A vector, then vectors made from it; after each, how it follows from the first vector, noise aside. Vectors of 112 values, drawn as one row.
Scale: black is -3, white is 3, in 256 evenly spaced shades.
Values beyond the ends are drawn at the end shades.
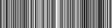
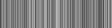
shrunk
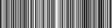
copied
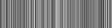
shrunk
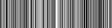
copied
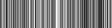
copied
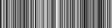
copied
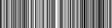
copied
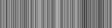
shrunk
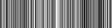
copied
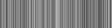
shrunk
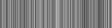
shrunk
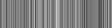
shrunk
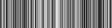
copied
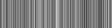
shrunk
